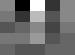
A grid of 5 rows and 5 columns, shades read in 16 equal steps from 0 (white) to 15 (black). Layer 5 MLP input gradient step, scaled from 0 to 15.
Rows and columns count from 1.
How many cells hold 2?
0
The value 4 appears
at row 2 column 3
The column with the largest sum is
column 2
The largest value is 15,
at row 1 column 2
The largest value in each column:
10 15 10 12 9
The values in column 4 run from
9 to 12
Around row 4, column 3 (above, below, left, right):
7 10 8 10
